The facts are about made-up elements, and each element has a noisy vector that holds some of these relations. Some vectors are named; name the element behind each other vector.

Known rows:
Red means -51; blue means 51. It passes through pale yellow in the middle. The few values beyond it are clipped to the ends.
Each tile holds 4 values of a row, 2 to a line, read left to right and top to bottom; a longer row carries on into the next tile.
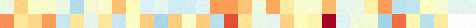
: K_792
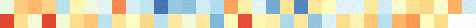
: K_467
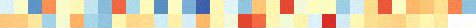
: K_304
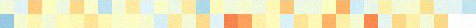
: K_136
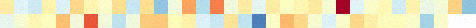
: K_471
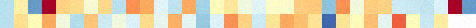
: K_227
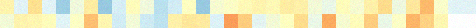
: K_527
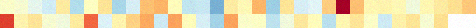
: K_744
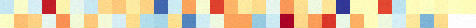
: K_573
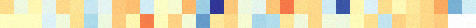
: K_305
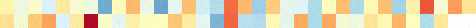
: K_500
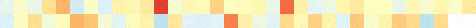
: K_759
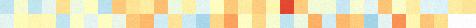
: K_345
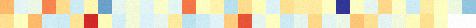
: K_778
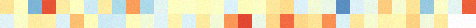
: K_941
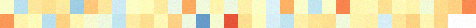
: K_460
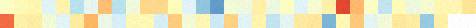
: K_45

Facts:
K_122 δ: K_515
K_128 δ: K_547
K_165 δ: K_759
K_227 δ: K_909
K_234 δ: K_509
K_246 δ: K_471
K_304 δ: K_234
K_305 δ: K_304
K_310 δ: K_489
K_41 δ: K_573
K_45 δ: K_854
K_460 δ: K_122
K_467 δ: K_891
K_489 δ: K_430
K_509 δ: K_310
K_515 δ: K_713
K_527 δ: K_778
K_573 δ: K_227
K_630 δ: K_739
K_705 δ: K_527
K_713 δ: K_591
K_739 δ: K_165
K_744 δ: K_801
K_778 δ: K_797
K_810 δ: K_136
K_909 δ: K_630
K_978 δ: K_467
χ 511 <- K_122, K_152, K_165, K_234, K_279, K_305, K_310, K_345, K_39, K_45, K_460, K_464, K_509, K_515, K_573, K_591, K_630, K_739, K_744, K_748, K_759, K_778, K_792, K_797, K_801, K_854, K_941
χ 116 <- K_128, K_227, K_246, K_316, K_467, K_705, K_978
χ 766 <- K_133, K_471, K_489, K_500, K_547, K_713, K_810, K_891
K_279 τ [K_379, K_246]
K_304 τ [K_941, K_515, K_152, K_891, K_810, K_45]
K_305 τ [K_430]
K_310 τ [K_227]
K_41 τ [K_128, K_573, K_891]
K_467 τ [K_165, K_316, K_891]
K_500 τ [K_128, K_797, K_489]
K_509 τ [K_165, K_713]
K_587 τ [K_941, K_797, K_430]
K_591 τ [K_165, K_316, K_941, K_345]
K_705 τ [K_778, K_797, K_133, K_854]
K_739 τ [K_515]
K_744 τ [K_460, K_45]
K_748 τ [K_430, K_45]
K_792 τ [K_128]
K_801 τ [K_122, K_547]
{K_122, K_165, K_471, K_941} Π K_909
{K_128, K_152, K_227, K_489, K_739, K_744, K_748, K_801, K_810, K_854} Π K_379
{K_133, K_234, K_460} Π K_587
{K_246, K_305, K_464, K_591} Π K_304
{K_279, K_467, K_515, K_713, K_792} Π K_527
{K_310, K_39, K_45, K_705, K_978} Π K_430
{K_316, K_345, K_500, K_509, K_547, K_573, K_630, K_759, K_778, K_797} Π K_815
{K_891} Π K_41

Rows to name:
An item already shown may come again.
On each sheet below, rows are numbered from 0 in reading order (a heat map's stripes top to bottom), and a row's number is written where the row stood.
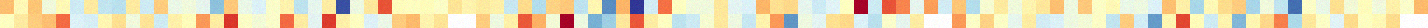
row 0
K_279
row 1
K_713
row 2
K_122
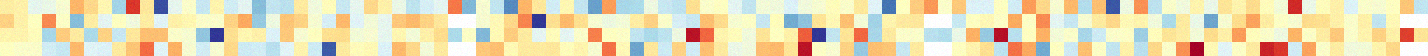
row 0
K_246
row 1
K_705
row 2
K_471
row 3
K_748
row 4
K_41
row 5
K_515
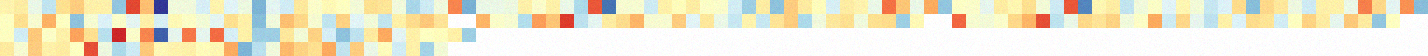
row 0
K_246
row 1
K_891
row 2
K_891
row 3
K_547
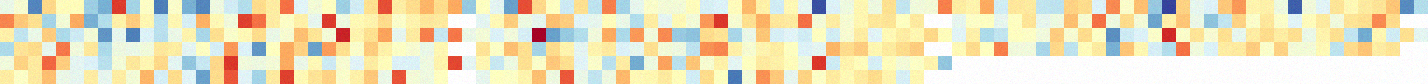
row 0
K_304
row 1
K_941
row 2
K_305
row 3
K_810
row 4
K_797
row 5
K_128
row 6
K_310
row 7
K_471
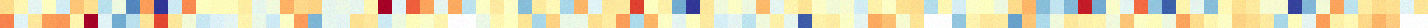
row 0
K_713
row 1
K_748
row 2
K_587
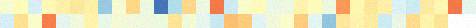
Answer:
K_978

